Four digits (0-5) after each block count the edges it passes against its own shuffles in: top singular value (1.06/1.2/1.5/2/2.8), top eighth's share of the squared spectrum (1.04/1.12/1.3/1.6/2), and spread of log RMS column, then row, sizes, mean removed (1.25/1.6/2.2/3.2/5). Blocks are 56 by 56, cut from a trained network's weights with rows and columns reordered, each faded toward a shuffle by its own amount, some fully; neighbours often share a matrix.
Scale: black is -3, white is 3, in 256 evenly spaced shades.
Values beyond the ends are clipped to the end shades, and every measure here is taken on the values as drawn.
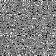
3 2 0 2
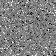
0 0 0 0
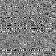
4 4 1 3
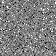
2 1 0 0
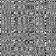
4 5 2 3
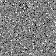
0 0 0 0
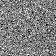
0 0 0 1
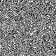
2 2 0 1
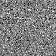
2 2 0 1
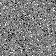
0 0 0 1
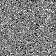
0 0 0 0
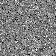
0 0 0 0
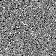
0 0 0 0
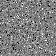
0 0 0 0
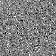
2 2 1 1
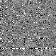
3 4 2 2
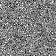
0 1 0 0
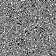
0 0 0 0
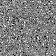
1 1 0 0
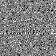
3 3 0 2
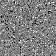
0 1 0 0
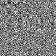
4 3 1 2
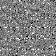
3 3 1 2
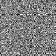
4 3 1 2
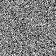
1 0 0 0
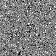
1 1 0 0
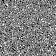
0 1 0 0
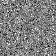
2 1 0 0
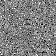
2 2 0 1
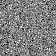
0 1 0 0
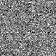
3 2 0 1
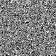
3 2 0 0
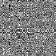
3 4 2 2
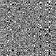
3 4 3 2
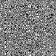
3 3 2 2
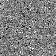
2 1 0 0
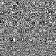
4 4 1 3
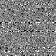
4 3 0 2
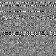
4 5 0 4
